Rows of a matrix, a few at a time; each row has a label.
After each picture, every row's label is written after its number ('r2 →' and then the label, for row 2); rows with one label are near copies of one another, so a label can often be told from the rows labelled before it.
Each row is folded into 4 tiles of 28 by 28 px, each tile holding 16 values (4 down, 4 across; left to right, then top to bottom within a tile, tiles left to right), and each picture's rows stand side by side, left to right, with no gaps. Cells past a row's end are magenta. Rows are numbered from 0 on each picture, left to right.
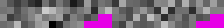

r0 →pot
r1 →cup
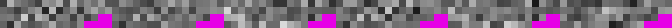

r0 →cup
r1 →cup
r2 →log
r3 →cup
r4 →log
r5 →pot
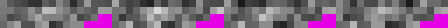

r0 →pot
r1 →pot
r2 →pot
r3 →pot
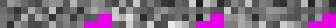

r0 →cup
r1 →log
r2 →log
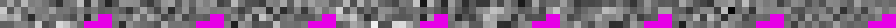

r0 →log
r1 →cup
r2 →cup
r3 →log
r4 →pot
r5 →pot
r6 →cup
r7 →cup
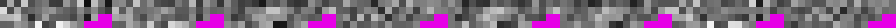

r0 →log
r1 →log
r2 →pot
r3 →cup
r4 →pot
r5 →pot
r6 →log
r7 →cup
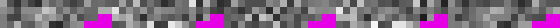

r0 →pot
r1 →log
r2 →cup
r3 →log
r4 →pot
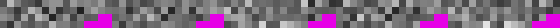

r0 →cup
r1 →cup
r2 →log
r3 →cup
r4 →log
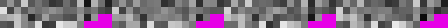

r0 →log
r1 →log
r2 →log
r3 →log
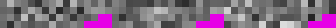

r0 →cup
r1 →pot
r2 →log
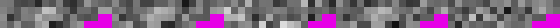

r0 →pot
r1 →pot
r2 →log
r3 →pot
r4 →cup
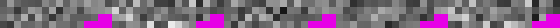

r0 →cup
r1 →log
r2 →cup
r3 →pot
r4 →log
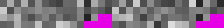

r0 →log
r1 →log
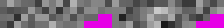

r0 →cup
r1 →pot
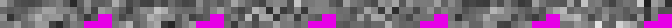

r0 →pot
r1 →pot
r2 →cup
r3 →cup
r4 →pot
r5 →log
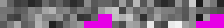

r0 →pot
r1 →log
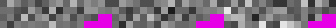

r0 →cup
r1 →cup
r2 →log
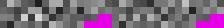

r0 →cup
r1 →cup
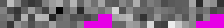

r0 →cup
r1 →log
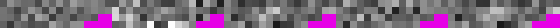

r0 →cup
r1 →log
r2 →pot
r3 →cup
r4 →pot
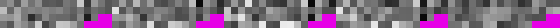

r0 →log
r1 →log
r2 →log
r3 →log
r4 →pot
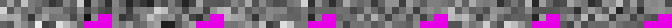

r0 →log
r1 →pot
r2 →log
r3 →cup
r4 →log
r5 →cup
